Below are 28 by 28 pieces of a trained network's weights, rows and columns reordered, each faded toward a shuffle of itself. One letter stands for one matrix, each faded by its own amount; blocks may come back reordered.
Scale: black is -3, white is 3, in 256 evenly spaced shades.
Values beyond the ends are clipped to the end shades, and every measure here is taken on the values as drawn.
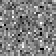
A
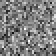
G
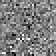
A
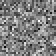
G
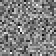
G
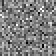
A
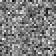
A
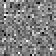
A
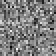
G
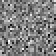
G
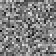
G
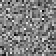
G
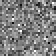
A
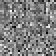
A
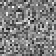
G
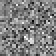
A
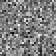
G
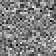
G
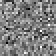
A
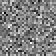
G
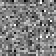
A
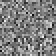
G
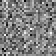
A
